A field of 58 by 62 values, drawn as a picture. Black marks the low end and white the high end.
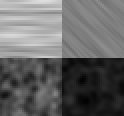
It is made of 2 by 2 panels. Panel 1,1: high, streaked across. Panel 1,2: middling, slanting down to the right, faint in contrast. Panel 2,1: low, blotchy. Panel 2,2: very low, blotchy, faint in contrast.
